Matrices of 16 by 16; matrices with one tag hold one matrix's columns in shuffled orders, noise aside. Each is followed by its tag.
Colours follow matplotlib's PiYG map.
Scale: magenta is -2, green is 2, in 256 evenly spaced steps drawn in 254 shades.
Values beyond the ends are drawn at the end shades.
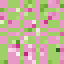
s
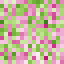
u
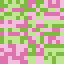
s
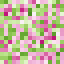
u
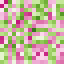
s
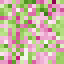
u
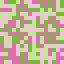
s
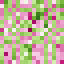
s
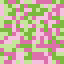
u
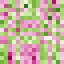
s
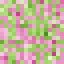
u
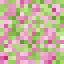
u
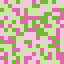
u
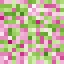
u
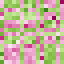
s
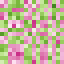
s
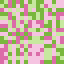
s
